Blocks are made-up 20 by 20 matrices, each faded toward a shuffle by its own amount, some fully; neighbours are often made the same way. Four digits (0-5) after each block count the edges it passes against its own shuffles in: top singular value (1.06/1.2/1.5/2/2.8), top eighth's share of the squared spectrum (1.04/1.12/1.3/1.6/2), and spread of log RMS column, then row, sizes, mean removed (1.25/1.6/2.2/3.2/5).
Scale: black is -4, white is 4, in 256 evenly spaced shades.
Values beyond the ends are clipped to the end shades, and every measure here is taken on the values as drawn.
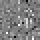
2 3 1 0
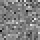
2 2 0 0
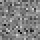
1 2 0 0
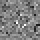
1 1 0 0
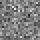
1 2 0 1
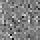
2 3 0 0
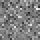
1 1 0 0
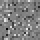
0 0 0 0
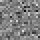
2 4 1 1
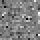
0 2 0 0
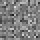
3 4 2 2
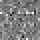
2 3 0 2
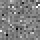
0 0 0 0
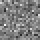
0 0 0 0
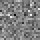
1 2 0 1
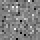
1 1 0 0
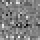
1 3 2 2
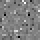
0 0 0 0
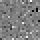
0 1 0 0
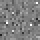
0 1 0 0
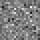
0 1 0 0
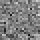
2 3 0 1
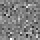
1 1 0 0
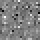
0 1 0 0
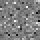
1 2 0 0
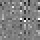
3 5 2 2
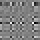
4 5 3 3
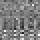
3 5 2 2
